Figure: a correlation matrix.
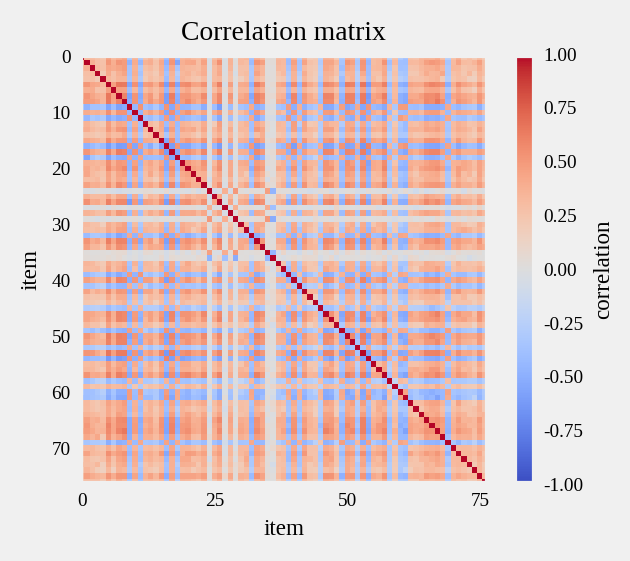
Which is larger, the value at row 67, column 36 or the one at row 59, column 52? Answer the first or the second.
the first
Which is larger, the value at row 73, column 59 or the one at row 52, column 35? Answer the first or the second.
the first
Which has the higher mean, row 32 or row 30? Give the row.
30
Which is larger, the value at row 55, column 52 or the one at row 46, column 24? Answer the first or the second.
the second
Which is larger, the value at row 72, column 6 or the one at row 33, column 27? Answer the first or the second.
the first
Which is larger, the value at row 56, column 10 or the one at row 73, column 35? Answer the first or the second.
the first
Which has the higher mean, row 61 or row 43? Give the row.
43
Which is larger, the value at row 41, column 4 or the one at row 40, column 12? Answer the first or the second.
the second
